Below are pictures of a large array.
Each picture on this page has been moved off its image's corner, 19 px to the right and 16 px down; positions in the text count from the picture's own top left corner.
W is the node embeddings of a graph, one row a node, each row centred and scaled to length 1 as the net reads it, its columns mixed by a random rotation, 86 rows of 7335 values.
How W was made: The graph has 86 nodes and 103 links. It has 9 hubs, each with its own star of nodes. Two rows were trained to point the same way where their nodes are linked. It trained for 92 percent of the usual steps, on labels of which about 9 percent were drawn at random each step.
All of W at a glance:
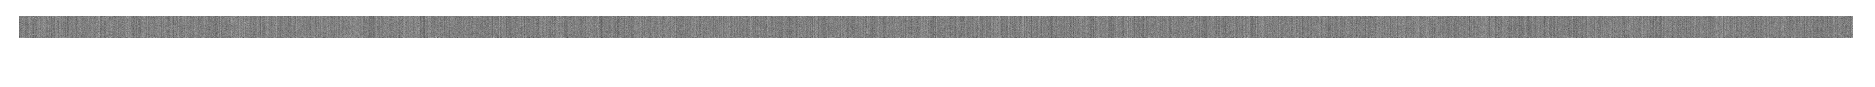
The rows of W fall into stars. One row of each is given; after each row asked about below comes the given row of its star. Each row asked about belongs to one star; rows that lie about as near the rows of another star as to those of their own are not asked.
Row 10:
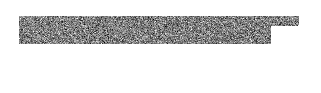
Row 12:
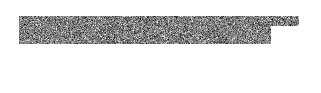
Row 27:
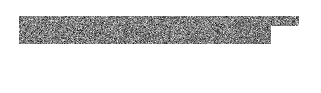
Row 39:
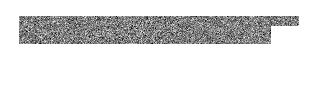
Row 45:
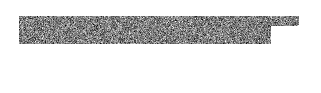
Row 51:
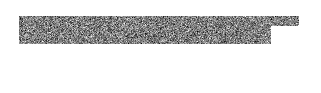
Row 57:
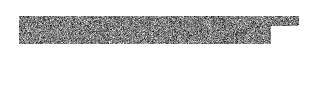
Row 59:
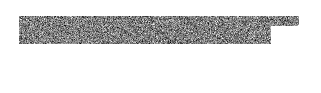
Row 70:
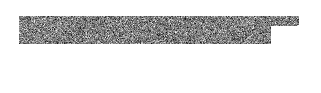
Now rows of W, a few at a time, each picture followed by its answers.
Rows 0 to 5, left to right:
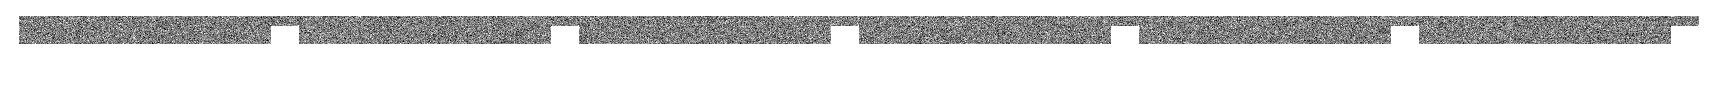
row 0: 70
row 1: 51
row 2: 10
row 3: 45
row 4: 10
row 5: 39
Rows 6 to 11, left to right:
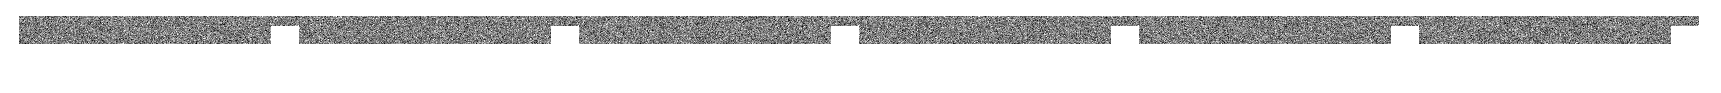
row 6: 10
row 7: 12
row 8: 27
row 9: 70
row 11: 59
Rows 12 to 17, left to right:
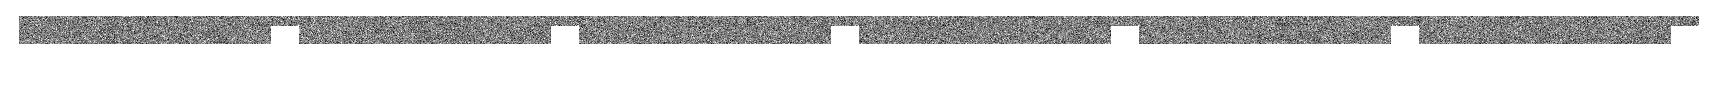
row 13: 70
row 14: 59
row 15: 10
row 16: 70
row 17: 27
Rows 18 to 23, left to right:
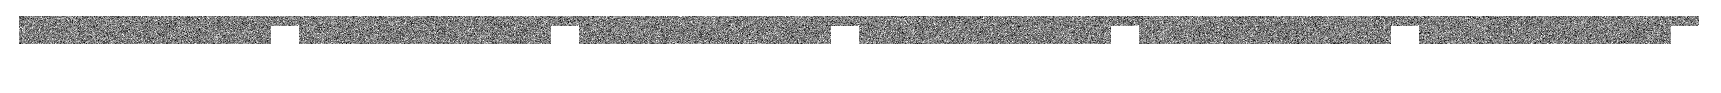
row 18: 59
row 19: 51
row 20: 45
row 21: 70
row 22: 59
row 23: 51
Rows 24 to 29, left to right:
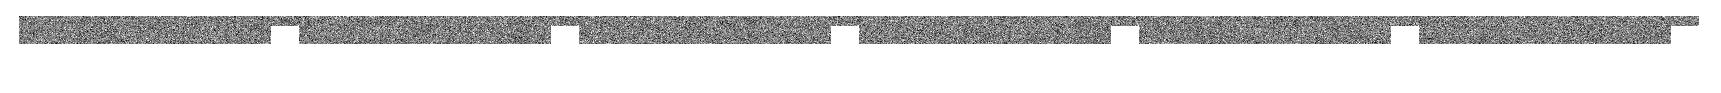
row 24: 59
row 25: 27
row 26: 70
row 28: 10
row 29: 45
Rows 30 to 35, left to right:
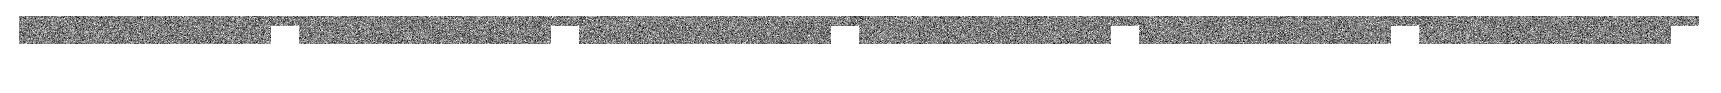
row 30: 39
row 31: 39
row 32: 45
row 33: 59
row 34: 70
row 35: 59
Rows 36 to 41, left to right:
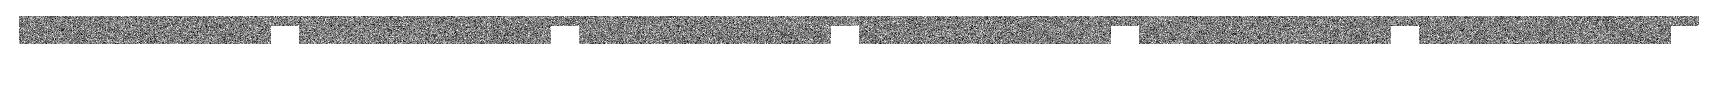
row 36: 10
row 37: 51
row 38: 39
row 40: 10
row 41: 10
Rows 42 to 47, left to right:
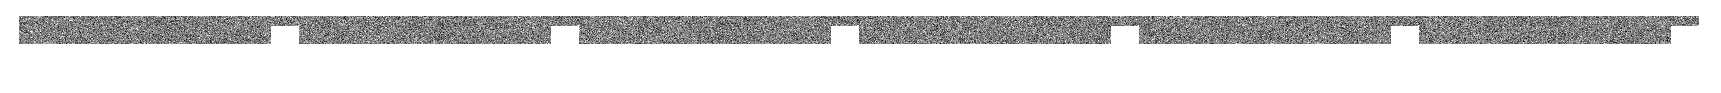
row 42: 51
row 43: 70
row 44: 70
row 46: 12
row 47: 51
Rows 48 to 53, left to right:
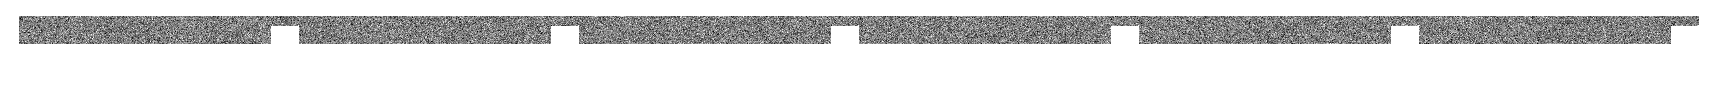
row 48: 51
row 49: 57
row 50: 57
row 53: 70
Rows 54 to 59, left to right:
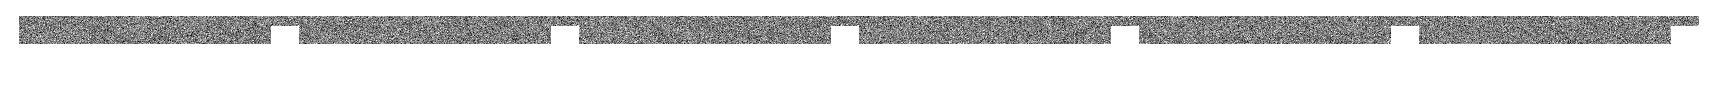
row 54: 51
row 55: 70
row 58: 39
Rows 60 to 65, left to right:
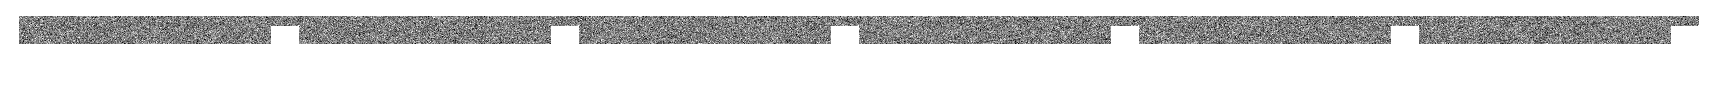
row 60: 12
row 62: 59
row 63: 27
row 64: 59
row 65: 27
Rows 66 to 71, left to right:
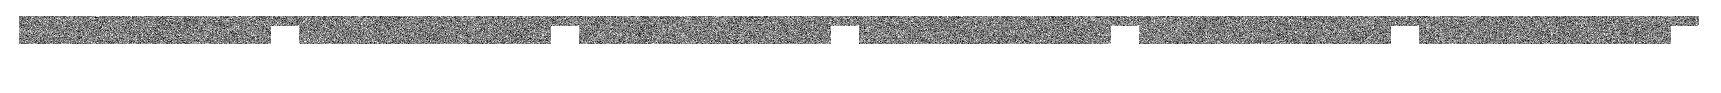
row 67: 51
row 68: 59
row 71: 51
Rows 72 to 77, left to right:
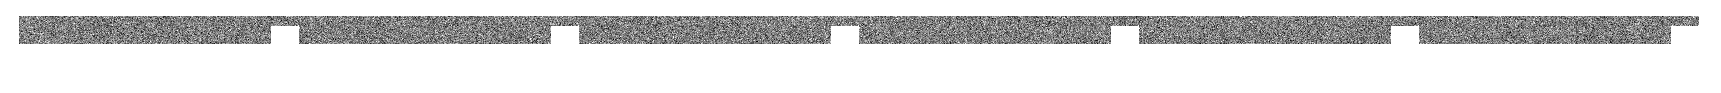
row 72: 51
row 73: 10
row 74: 10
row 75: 12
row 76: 45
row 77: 39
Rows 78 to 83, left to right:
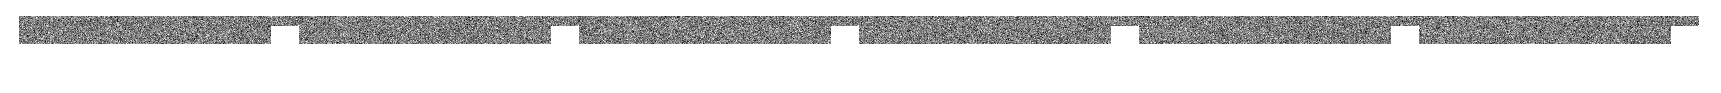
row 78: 27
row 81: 45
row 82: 57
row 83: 45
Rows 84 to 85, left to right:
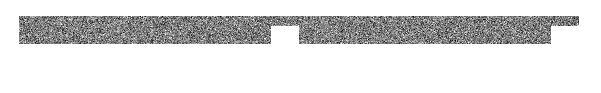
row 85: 59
